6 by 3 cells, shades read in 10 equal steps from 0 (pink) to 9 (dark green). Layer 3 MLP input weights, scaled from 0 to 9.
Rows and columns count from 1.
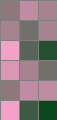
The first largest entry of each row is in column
1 2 3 3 1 3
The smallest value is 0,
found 2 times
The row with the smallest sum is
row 5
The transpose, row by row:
4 3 0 1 4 0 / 2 5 6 3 2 7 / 3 3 8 5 2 9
